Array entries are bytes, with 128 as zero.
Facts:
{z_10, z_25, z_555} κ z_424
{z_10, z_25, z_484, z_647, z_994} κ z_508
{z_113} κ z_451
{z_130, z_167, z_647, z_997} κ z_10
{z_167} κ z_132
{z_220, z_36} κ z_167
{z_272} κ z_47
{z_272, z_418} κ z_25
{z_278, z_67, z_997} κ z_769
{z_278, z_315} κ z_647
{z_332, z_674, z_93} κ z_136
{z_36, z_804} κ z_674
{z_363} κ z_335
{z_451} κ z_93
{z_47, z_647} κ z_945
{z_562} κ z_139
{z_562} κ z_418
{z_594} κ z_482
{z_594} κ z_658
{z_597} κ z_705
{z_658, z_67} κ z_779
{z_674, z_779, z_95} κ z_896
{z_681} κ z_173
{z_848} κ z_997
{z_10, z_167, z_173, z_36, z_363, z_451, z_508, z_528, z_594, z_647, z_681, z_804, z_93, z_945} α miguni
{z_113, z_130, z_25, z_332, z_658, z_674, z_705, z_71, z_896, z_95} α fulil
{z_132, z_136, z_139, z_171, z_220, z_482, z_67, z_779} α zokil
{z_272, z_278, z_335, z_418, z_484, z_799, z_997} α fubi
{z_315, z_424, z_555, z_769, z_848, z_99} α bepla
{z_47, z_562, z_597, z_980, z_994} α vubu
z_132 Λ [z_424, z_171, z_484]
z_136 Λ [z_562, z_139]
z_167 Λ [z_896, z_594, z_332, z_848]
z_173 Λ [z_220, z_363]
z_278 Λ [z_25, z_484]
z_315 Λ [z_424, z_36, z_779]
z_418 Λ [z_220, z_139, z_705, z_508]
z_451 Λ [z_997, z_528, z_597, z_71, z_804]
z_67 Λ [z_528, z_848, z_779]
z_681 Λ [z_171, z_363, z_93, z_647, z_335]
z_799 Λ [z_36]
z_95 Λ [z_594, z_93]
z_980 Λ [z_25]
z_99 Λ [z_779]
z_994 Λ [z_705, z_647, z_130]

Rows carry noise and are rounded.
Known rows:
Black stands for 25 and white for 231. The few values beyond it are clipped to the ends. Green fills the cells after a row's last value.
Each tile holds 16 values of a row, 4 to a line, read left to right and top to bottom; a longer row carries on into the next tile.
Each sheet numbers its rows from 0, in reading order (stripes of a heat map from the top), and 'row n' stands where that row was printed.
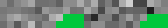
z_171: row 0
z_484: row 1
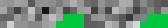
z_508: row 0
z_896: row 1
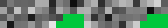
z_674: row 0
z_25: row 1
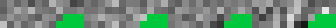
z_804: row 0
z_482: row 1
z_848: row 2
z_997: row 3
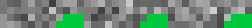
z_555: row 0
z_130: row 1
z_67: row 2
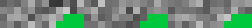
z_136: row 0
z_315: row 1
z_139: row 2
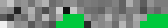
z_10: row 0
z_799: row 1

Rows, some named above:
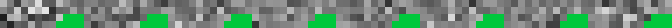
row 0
z_779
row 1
z_95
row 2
z_424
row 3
z_980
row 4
z_555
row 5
z_424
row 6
z_848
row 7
z_451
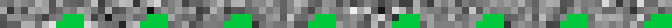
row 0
z_896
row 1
z_25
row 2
z_272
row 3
z_278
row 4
z_93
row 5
z_99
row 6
z_278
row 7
z_945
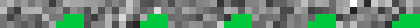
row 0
z_994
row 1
z_997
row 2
z_332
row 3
z_272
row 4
z_647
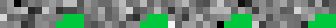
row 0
z_418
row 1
z_658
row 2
z_167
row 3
z_220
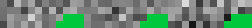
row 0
z_769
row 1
z_113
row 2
z_47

